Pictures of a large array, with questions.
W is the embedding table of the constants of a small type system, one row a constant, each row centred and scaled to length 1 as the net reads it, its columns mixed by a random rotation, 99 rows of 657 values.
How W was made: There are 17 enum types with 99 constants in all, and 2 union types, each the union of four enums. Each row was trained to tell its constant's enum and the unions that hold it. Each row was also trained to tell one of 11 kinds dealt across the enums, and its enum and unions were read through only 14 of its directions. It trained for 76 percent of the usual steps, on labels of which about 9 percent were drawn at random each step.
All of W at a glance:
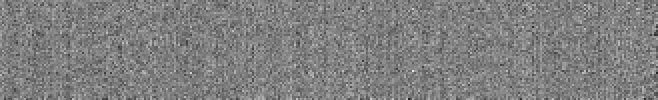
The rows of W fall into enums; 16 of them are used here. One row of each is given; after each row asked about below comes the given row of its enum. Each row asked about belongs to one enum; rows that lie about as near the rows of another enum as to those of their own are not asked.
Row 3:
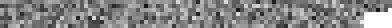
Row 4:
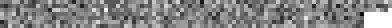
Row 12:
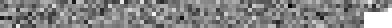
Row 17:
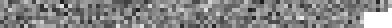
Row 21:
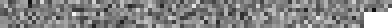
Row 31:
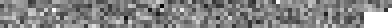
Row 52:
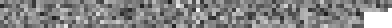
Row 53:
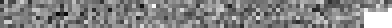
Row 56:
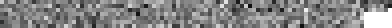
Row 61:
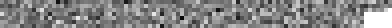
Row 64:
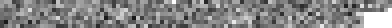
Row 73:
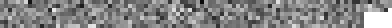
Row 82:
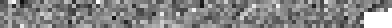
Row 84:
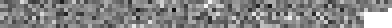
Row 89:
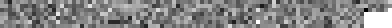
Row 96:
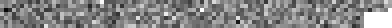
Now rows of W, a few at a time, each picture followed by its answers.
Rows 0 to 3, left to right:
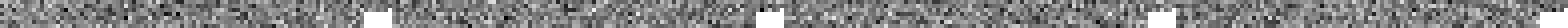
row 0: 31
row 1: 82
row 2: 61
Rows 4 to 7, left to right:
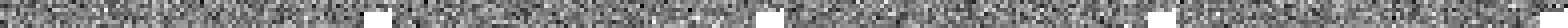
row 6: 84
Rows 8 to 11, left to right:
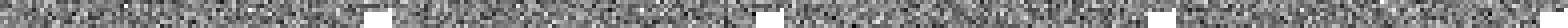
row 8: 61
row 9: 61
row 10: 12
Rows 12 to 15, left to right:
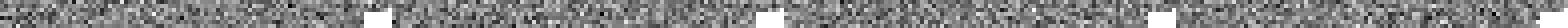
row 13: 4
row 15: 3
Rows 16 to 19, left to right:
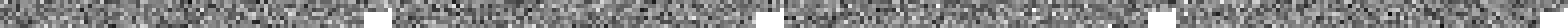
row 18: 53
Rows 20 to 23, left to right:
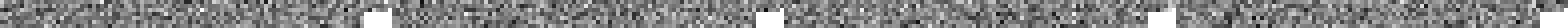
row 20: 96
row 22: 21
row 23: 53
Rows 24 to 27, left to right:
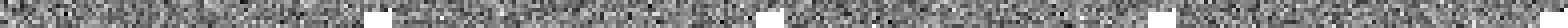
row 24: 82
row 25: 84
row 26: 73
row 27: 73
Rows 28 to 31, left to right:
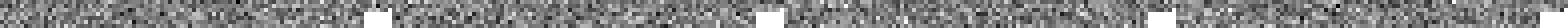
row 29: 53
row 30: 17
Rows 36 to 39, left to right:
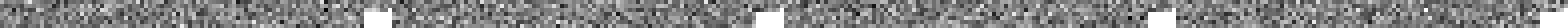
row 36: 52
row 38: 96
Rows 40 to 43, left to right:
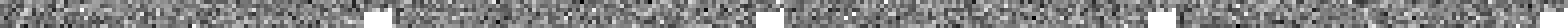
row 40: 52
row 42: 84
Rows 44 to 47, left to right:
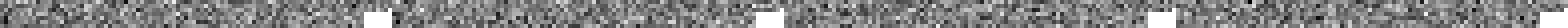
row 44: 73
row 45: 64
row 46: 17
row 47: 4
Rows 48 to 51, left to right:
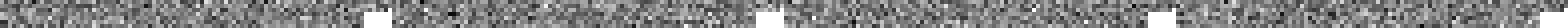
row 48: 96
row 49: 53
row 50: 82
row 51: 31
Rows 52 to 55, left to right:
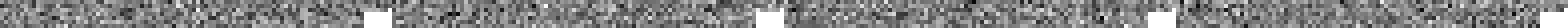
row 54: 84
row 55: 82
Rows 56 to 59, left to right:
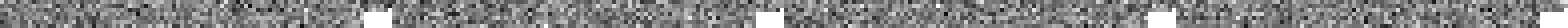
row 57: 73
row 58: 56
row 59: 3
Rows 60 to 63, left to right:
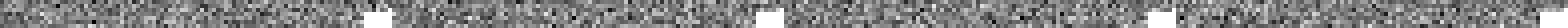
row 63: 53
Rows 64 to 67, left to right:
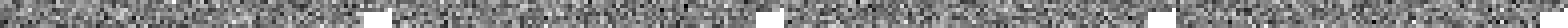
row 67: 73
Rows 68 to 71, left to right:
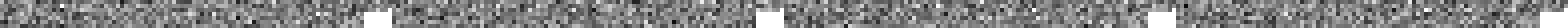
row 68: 84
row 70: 56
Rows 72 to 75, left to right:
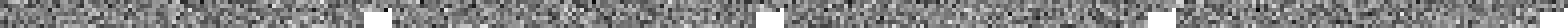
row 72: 73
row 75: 64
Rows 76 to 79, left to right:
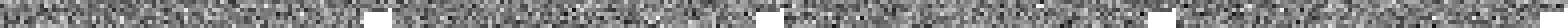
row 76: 17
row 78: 3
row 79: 4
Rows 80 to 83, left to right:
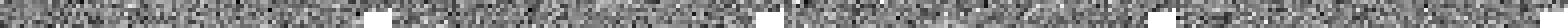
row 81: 96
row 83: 53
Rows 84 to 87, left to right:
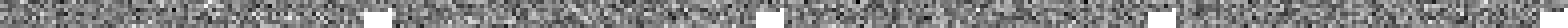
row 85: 17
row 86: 4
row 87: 3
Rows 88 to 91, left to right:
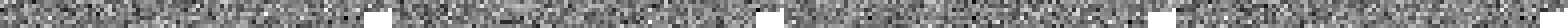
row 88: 96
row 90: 21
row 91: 96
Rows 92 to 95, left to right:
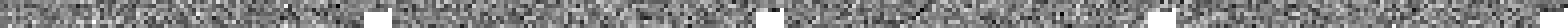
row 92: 12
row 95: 82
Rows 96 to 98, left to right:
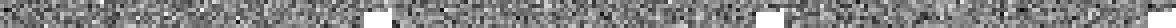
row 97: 4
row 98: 4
